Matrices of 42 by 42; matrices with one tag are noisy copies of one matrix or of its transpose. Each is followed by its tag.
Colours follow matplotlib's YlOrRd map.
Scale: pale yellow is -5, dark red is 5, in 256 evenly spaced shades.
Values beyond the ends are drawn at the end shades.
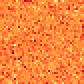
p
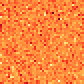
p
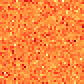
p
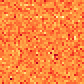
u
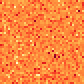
u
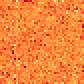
p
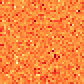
u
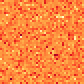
u
